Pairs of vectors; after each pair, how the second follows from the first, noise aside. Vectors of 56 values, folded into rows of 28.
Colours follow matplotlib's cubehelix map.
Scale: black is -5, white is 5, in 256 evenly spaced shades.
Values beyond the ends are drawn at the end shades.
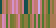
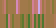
partly zeroed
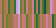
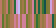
copied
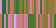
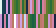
scaled up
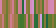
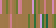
partly zeroed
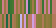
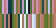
scaled up
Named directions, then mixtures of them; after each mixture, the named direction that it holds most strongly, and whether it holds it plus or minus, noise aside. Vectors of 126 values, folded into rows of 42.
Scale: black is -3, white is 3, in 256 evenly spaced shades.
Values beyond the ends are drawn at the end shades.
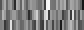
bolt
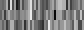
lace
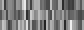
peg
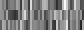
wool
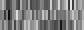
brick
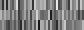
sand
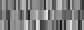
bolt, plus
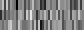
sand, minus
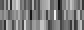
lace, minus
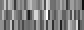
bolt, plus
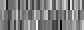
brick, plus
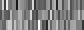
sand, minus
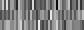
sand, minus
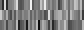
sand, plus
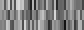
lace, minus
